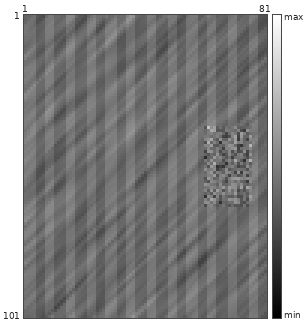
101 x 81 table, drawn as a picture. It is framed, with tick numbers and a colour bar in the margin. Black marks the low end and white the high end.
No overall slope runs across the table. Stripes running up and down repeat 12 times from left to right. The middle right is the roughest part. An odd patch, rougher than its surroundings, sits in the middle right.
